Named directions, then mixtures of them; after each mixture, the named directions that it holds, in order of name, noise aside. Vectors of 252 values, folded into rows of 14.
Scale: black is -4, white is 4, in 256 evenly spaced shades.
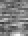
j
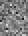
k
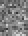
j, k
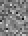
k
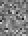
k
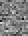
j, k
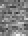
j, k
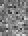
j, k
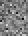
k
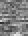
j, k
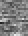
j, k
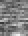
j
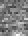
j, k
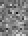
j, k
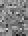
j, k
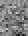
j, k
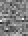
j, k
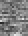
j, k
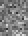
j, k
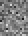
k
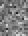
j, k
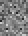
k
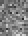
j, k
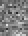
j, k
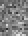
j, k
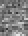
j, k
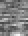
j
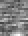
j
